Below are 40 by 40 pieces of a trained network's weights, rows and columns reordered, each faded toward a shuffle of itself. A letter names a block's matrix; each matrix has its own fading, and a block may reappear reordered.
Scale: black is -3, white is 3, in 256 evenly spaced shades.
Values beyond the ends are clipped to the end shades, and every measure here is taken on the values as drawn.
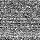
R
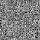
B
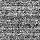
R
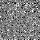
B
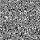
B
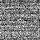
R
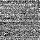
R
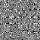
B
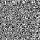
B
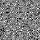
B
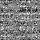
R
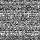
R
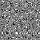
B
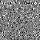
B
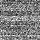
R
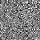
B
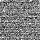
R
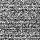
R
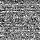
R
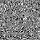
B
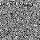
B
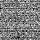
R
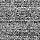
R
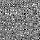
B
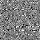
B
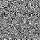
B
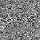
B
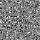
B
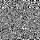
B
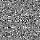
B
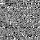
B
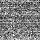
R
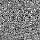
B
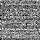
R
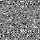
B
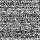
R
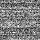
R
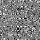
B
